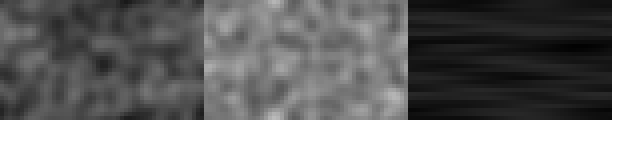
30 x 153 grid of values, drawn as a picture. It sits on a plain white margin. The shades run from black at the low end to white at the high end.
The table splits into one row of 3 panels. Panel 1,1: low, blotchy. Panel 1,2: middling, blotchy. Panel 1,3: very low, streaked across, faint in contrast.
